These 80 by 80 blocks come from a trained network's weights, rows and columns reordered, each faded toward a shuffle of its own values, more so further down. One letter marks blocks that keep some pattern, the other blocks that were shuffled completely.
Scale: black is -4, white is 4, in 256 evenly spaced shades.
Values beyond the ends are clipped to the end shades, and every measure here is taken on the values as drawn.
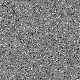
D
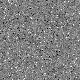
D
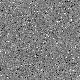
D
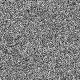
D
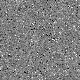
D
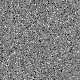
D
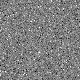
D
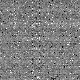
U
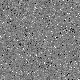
D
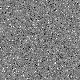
D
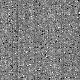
U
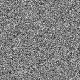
U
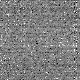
U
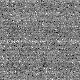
U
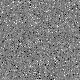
D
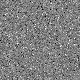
D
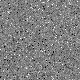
D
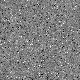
D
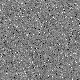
D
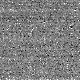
U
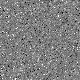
D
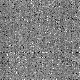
U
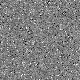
D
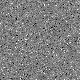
D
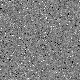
D
